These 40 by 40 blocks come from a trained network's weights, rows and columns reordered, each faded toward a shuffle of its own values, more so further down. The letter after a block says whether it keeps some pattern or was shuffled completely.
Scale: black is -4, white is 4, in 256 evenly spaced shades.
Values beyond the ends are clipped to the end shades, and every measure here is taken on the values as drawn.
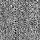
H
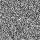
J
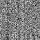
H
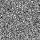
J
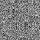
H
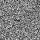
J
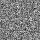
J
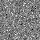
J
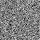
J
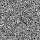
J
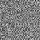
H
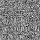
H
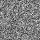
J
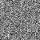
H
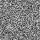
J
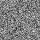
J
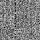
H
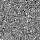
J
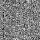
H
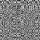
H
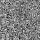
H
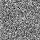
J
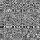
H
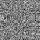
H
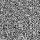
H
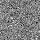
J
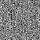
H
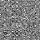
H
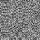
H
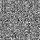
H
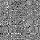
H
